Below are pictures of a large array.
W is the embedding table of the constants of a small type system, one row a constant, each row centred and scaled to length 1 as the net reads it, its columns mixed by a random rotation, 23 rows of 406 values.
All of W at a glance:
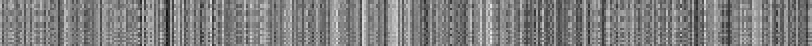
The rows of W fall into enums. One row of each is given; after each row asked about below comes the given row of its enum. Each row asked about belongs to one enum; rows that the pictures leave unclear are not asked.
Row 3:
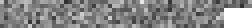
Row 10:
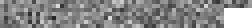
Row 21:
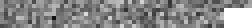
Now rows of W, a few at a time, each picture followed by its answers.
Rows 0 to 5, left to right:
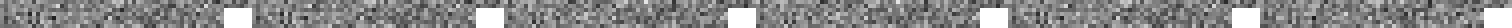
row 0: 10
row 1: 10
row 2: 3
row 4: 10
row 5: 21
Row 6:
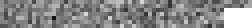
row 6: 21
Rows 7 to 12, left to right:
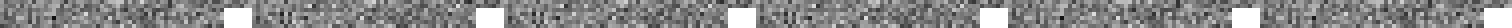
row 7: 21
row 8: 10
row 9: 10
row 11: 21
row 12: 21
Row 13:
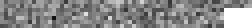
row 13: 21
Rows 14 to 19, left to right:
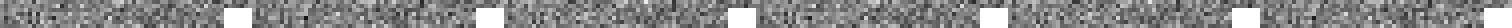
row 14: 10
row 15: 21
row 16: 3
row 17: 10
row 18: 3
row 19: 21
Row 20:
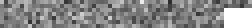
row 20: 3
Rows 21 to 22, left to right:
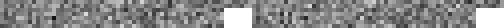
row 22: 10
